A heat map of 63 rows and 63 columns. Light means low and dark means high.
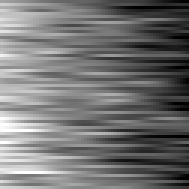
The ninth with the highest average is the top right. The field climbs toward the right. The values follow a bell shape. Streaks run across, left to right.
